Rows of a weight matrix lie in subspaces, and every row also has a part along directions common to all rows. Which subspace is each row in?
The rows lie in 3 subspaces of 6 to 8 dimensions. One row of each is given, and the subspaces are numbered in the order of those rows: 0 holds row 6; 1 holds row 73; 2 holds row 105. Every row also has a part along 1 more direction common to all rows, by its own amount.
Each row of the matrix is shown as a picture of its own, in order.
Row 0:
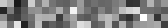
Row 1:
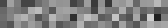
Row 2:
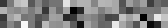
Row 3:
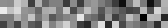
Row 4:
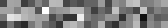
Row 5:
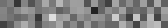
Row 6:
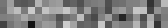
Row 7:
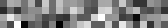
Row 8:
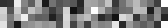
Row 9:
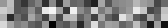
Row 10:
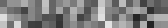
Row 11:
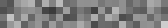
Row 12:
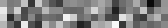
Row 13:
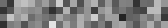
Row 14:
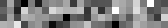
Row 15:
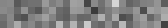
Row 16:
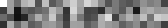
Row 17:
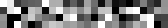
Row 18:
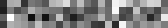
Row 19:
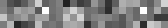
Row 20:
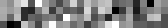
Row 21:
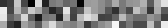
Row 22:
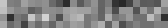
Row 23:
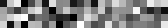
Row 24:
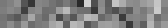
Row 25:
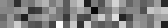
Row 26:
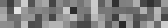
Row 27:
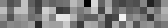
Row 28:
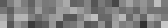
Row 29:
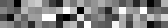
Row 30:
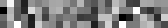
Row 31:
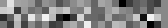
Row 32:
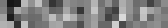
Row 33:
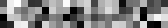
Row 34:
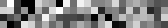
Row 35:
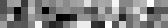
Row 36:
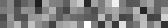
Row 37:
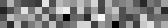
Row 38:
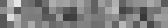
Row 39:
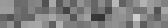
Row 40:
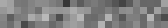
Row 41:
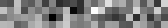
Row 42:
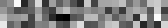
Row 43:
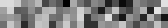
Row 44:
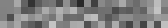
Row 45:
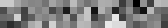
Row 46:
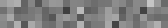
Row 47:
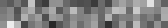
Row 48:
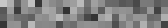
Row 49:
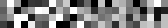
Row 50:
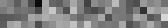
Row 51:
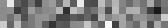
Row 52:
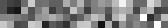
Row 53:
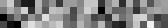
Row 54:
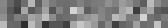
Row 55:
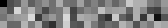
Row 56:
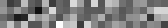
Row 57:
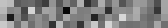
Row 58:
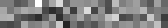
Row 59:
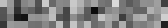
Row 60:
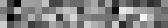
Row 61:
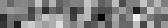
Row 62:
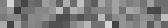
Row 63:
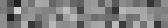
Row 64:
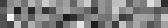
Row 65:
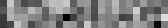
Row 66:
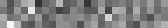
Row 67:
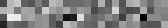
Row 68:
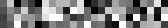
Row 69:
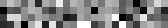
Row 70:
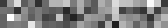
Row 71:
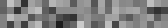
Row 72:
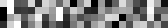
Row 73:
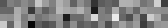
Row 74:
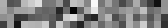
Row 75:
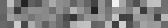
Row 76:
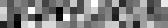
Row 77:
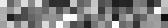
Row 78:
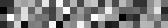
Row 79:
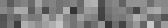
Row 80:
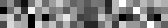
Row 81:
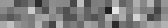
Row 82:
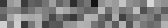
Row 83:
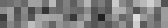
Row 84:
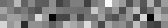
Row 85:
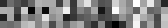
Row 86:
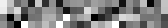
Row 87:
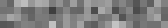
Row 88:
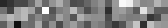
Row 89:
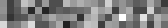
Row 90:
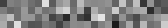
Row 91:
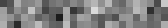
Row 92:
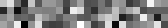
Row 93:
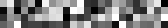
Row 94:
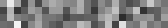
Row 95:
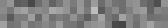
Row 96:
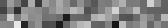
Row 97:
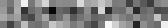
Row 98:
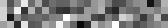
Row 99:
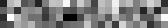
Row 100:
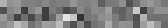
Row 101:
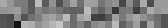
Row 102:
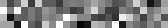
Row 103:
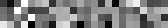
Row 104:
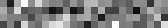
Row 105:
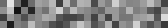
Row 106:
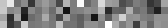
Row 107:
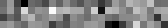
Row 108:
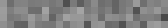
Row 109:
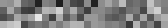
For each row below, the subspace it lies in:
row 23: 1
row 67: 0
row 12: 2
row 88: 0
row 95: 2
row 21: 1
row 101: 2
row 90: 2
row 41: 1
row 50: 1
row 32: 0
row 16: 1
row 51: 2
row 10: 2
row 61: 2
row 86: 2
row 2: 0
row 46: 0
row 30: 0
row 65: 0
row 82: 1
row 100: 0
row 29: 0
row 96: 2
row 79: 2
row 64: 2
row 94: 0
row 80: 0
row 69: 2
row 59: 1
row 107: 2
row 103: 1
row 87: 2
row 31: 0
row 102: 2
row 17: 0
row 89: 0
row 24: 1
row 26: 2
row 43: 0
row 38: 0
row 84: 1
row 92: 0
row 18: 0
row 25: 1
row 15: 1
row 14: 2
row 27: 1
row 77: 0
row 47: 2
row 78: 2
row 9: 2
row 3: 0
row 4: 0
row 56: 1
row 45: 2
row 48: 1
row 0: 0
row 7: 2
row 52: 0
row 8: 1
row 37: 2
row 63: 0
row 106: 2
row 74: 1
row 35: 1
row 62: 2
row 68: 1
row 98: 2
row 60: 0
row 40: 0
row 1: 1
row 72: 1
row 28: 1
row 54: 0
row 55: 1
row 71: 1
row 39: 2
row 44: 1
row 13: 2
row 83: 2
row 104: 2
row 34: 2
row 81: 2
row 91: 1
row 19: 0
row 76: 1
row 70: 0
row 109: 1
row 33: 0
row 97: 2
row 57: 2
